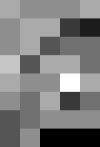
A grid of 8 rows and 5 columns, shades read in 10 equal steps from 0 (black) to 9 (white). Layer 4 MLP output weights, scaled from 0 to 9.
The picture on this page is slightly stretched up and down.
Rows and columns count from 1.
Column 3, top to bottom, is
5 6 3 6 5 6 5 0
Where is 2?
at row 2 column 4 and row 6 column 4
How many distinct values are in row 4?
4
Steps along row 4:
down up same down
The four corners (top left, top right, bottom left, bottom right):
6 6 3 0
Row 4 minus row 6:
2 -1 0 4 0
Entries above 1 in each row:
5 4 5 5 5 5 5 2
